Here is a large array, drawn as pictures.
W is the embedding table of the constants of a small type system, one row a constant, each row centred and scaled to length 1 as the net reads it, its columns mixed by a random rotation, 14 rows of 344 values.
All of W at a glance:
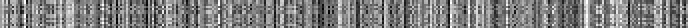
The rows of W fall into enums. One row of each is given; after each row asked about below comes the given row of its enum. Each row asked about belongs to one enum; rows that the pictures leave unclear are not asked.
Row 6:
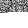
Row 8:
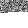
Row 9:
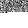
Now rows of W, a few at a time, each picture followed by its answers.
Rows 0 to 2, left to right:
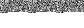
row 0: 8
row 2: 9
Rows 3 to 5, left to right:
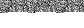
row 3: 6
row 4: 9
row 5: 6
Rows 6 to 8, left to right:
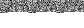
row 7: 8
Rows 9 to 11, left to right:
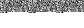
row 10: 8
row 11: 9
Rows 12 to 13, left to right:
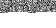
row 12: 6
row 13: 8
